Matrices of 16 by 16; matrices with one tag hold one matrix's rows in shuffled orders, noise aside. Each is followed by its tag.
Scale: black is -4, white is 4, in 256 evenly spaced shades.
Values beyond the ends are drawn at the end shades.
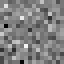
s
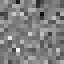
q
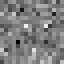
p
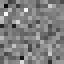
s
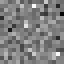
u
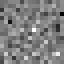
u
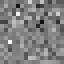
q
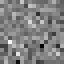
q
